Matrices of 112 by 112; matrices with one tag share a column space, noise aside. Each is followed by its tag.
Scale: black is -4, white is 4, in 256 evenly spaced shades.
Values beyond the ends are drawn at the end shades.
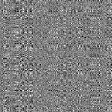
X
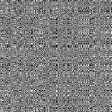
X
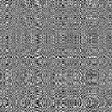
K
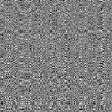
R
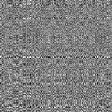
K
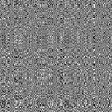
K
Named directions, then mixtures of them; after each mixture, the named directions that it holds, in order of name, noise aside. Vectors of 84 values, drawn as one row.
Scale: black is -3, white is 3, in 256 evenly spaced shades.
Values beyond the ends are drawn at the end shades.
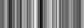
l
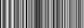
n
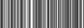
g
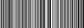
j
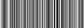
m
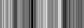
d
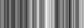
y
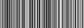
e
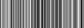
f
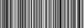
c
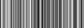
f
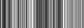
d, n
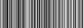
c, e, f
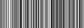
e, j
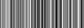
f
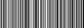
e, j, l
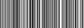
c, e, j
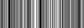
f, l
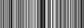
f, j, l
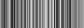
g, m, y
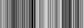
d, e, y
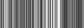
d, j, l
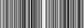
c, d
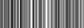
g, y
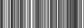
g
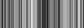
c, d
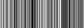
d, m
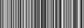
f, m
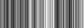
y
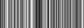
g, n
